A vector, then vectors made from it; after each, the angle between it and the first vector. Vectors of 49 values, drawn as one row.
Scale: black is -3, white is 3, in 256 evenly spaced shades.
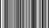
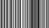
orthogonal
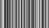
partly aligned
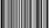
nearly opposite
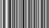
orthogonal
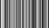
nearly parallel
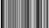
nearly opposite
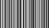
partly aligned
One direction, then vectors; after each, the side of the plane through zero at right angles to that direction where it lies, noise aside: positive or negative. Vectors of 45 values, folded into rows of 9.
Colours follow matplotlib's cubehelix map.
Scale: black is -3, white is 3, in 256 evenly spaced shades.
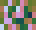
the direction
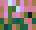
positive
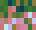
negative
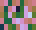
negative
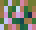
positive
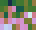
negative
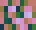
negative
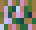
positive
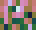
positive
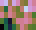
negative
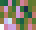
positive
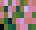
negative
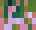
negative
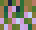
negative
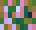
positive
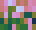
positive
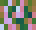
positive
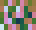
positive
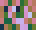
negative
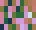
negative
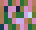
negative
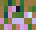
negative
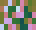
positive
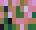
negative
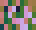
negative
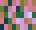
negative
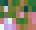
positive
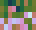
negative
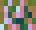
positive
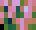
negative
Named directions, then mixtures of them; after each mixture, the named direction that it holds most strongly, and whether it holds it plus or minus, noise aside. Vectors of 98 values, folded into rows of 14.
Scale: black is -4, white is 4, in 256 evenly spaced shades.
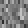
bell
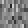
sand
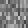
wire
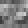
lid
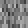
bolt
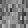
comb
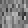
comb, plus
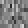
sand, plus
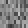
wire, minus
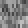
bolt, plus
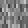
bolt, minus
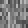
wire, plus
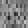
wire, minus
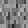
wire, minus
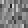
sand, plus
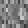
bell, plus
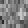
bell, plus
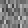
bolt, plus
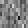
wire, minus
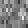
bell, plus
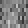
comb, plus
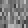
wire, plus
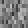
sand, minus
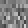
wire, plus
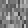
wire, plus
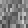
comb, minus
